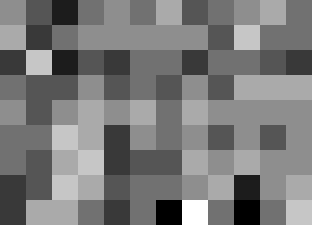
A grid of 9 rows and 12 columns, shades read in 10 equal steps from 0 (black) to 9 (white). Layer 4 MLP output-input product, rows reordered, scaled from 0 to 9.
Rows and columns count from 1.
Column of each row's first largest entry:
7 10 2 10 4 3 4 3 8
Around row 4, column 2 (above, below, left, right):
7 3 4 3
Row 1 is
5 3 1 4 5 4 6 3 4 5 6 4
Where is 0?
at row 9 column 7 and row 9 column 10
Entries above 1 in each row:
11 12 11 12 12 12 12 11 10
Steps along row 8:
up up down down up same up up down up up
